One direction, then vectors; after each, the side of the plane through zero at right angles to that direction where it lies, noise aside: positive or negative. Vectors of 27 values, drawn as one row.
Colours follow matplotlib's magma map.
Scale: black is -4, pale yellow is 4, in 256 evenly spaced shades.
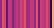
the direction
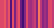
negative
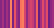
positive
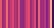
negative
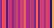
positive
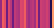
positive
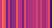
positive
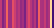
negative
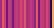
positive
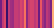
positive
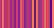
positive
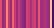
negative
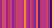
positive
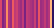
negative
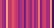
negative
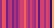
positive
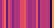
positive
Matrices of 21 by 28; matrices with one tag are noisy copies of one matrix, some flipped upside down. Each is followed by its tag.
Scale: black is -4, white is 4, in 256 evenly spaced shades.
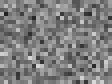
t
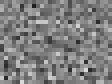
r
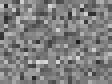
r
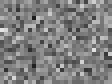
t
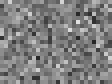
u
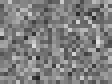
u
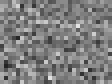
r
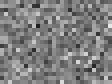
u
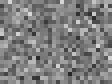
u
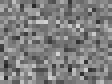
r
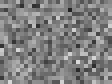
u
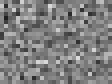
r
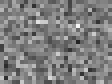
r
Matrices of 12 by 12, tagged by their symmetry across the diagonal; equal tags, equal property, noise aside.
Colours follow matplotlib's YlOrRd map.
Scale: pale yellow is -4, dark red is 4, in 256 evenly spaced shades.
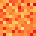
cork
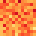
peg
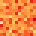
peg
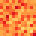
cork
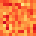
peg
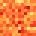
peg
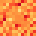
cork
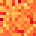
cork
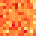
peg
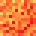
cork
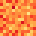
peg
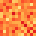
cork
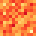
cork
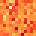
peg
